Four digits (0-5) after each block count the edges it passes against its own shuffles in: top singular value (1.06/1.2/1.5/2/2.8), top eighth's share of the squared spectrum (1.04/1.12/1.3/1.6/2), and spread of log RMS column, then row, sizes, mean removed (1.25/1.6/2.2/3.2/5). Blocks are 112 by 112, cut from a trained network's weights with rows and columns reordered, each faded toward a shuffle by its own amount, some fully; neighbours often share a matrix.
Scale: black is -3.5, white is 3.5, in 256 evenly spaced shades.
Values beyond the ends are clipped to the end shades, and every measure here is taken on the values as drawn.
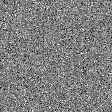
2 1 0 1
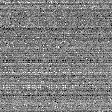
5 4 2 2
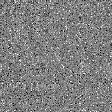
3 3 1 1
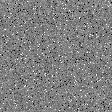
0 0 0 0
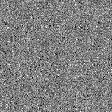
3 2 0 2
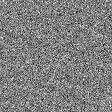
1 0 0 0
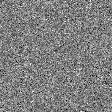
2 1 0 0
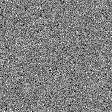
0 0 0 0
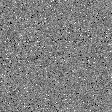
1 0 0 0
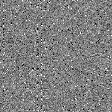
3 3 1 1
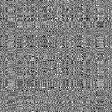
5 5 3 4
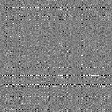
4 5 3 3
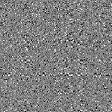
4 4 2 3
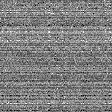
5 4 2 3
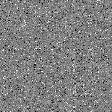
3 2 1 1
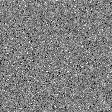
2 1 0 0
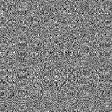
4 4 2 3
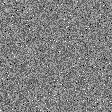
0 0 0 0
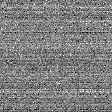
4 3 1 2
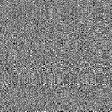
4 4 2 3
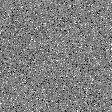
0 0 0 0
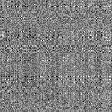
4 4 1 3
